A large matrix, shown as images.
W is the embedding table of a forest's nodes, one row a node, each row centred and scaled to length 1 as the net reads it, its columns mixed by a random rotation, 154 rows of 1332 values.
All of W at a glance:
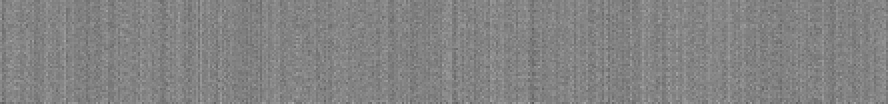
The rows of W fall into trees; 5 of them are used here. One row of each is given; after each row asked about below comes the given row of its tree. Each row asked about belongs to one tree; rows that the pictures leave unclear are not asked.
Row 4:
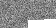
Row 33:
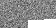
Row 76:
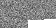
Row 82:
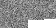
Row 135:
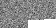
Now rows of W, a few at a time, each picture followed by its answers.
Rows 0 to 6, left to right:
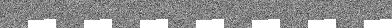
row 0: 4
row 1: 82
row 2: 82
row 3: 33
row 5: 82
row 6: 33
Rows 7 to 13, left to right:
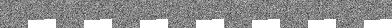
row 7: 76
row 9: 4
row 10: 76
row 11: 82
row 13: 4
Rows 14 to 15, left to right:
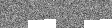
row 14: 4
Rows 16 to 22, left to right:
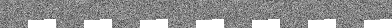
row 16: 82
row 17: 82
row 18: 33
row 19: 4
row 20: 82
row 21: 76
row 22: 4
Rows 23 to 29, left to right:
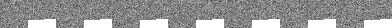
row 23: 135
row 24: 33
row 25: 4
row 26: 82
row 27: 135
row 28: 4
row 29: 4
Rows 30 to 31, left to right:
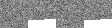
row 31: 4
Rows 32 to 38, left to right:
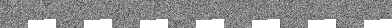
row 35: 33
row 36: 4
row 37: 76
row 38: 76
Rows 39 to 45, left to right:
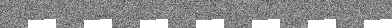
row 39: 76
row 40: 4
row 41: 76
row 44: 4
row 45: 33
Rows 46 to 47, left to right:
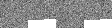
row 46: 4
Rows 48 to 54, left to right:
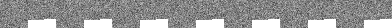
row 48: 4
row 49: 82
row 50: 82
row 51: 4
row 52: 135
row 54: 33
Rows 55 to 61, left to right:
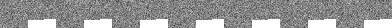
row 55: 82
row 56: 82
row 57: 135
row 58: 4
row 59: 76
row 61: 82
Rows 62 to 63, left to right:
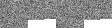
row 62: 135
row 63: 76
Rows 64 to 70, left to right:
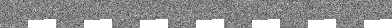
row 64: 82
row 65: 82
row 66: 33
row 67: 33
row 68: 82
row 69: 76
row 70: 82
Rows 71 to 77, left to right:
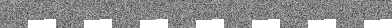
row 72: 33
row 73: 135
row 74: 4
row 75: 82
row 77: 82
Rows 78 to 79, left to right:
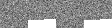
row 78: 82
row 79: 33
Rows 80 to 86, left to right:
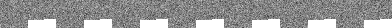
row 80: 82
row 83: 4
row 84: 4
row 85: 135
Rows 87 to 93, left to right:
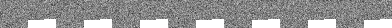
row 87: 4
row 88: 4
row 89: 82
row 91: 82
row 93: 4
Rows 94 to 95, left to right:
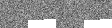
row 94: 33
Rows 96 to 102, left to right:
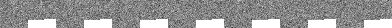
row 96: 82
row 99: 33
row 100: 135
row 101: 33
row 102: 4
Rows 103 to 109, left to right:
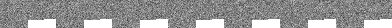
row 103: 82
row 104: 76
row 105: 4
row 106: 4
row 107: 135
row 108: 82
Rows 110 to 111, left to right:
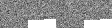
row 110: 33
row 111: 82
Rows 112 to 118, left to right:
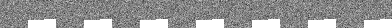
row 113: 33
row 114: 135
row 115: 4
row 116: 4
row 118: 4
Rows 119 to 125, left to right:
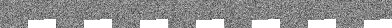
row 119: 82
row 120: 76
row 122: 82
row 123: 135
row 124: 76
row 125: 4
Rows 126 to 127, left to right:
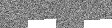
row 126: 33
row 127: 4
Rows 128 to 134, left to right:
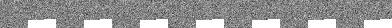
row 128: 135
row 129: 82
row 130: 82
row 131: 76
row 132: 82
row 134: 82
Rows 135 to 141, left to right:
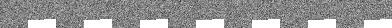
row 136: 33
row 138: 76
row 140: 4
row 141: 4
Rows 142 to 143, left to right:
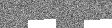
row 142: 33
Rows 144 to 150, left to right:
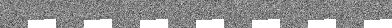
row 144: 33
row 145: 33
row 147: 82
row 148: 82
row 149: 4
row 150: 82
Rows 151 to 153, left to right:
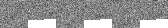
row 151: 82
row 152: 4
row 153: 4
